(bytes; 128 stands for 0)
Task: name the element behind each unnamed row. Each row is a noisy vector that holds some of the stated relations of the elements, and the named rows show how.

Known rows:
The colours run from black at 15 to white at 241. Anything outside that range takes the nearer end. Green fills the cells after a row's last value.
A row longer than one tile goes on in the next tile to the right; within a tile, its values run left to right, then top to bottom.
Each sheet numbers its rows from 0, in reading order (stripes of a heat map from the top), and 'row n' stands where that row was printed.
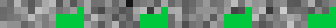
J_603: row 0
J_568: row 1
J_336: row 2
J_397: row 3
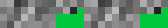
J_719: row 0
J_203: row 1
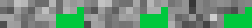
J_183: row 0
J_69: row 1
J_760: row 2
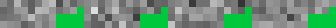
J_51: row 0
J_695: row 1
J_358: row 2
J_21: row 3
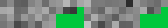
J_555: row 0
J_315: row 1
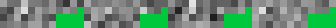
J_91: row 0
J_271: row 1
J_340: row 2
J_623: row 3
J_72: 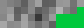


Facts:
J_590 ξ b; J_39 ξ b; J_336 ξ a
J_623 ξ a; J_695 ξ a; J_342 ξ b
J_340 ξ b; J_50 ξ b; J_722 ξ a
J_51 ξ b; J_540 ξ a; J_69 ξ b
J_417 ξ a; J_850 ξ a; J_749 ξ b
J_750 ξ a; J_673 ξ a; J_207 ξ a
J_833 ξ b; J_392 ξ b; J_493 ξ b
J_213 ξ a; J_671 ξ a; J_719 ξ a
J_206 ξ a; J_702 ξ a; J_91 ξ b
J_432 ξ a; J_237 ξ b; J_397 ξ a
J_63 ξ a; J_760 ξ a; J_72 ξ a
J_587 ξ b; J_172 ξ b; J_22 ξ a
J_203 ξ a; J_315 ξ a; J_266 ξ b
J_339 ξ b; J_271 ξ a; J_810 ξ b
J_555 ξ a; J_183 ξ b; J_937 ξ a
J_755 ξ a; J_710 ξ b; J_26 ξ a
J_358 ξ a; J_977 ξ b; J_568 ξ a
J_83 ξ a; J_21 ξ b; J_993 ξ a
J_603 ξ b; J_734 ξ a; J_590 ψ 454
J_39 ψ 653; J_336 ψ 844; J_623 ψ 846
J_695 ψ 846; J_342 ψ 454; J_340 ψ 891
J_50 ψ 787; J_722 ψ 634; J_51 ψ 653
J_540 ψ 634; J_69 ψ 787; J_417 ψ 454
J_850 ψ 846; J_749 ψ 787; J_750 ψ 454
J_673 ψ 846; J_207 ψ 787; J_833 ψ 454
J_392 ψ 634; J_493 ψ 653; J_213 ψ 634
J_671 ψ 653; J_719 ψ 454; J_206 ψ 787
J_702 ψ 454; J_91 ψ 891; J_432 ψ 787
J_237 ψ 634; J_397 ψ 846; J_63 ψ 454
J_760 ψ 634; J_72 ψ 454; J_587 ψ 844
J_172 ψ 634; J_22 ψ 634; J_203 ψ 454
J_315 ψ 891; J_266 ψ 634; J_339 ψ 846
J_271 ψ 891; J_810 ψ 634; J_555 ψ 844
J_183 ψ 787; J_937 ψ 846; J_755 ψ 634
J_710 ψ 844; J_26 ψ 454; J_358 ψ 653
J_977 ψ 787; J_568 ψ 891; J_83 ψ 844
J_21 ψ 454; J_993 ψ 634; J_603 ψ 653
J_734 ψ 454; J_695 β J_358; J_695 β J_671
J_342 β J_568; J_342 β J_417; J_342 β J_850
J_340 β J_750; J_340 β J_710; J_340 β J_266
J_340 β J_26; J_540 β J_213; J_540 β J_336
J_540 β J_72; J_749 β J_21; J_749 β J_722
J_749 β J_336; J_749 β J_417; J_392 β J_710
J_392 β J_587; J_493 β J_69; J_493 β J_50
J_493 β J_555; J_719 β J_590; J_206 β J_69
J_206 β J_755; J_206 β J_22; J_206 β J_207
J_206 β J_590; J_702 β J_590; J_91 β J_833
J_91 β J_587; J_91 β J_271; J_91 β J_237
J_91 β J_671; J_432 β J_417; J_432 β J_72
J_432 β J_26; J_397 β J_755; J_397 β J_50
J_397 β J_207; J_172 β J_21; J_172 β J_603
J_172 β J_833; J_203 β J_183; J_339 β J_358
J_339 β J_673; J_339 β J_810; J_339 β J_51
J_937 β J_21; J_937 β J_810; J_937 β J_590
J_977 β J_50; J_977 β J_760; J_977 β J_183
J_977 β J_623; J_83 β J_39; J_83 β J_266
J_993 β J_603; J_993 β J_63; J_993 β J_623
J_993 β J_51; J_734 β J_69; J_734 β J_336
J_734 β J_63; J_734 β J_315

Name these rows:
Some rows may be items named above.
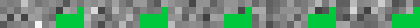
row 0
J_339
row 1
J_623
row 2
J_63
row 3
J_336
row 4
J_237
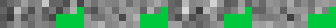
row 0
J_392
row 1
J_590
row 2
J_237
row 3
J_21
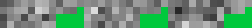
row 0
J_587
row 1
J_623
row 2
J_342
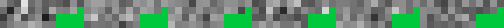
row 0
J_340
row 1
J_207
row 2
J_63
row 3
J_266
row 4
J_26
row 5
J_993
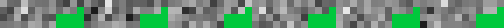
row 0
J_91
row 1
J_340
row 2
J_850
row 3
J_695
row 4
J_673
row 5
J_749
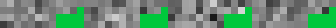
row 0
J_206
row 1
J_493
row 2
J_39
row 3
J_734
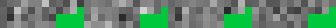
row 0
J_392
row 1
J_750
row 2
J_172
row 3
J_540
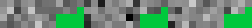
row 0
J_937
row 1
J_83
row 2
J_977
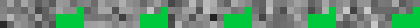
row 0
J_432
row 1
J_833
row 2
J_710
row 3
J_810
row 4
J_937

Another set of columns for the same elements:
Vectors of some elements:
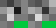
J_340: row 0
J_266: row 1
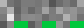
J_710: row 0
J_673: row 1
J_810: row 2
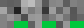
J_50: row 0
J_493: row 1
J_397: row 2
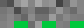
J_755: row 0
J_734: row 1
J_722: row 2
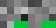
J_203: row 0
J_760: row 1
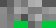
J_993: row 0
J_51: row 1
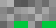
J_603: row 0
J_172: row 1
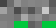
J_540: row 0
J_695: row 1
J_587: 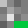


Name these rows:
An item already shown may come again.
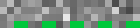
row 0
J_21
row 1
J_339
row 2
J_710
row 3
J_810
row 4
J_749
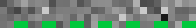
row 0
J_207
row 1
J_695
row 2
J_850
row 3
J_750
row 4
J_237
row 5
J_977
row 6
J_734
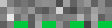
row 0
J_587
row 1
J_26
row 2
J_749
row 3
J_83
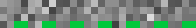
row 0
J_336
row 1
J_590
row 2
J_315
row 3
J_21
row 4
J_83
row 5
J_392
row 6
J_271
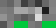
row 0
J_623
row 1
J_340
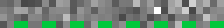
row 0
J_623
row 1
J_568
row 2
J_39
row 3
J_63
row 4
J_206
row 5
J_937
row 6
J_590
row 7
J_833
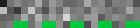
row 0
J_432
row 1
J_342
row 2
J_91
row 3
J_555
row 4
J_673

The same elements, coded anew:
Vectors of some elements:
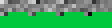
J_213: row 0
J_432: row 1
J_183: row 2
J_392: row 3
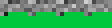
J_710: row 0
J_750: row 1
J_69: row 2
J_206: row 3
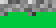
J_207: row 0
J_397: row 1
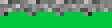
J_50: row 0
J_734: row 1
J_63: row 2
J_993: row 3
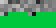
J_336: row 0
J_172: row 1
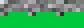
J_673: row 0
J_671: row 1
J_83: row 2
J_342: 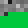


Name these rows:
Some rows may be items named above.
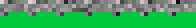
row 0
J_937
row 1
J_207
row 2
J_590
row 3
J_695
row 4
J_977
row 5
J_540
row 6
J_749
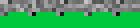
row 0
J_734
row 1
J_493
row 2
J_340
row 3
J_555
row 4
J_91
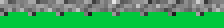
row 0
J_993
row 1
J_83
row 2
J_83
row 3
J_339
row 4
J_850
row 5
J_833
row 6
J_339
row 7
J_540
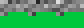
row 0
J_26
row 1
J_21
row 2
J_623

